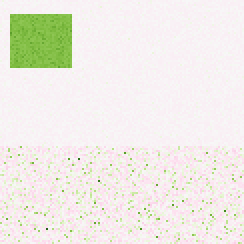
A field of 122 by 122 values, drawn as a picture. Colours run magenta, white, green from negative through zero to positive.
Mirror symmetry: none. Average level on the scale: 50%. Seam: horizontal, 60% of the way down, the top part calmer. Ninth with the highest average: top left. Odd patch: higher, in the top left. Stripes: none.
